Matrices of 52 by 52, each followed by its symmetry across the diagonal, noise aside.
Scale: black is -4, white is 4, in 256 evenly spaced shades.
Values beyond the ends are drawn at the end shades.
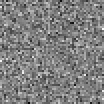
antisymmetric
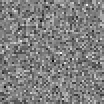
antisymmetric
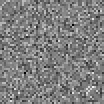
symmetric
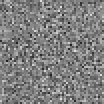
antisymmetric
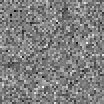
symmetric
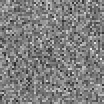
neither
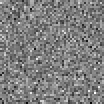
neither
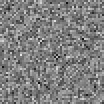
symmetric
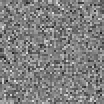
antisymmetric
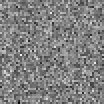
neither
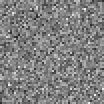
symmetric
